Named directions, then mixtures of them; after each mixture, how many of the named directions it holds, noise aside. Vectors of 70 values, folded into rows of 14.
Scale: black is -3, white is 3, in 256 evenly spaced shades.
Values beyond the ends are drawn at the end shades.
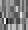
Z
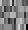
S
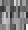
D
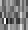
one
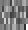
three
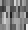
one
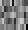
one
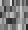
two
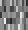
three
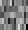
one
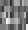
three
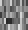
two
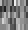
two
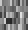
two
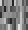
three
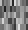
two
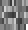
one
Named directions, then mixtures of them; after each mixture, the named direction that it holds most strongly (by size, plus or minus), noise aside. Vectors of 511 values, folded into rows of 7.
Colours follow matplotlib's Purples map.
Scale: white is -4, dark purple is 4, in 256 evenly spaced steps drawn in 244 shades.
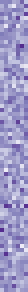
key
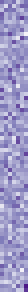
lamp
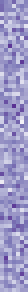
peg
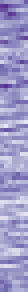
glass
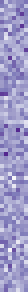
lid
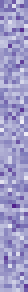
peg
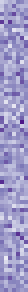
peg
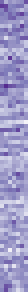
glass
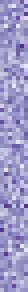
key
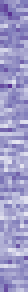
glass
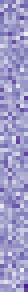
lamp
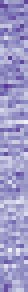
glass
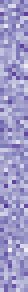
key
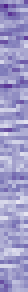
glass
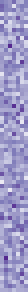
peg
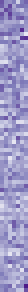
lamp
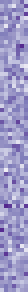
key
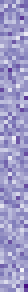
lamp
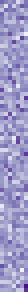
lamp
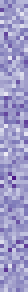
lid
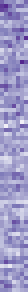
glass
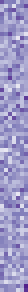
lamp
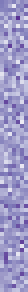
peg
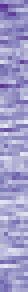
glass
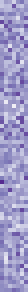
peg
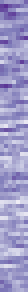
glass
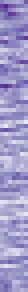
glass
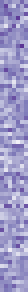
key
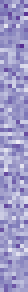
key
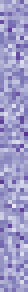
peg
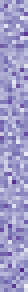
lamp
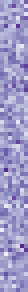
key
